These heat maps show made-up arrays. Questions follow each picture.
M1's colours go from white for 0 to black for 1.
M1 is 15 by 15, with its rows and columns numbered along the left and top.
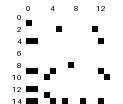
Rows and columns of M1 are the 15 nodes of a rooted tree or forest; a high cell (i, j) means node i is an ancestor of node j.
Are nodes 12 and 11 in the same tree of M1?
no
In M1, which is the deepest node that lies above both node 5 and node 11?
2
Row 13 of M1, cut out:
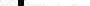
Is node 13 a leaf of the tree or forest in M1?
no
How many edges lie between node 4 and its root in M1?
2
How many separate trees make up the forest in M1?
4
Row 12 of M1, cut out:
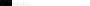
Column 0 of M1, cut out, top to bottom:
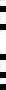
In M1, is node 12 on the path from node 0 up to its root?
yes
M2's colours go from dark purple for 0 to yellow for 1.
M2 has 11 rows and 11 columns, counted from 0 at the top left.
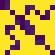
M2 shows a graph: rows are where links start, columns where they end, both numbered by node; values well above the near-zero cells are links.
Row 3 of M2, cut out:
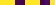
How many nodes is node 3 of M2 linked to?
7
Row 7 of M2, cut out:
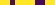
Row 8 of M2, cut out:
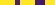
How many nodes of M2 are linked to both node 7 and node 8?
7
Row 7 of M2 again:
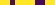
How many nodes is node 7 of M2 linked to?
8
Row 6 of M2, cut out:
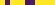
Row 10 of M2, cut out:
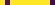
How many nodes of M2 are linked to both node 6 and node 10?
7
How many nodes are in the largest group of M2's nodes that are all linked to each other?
6
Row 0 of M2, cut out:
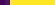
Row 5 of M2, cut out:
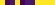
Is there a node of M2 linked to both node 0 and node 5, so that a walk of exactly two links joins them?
yes
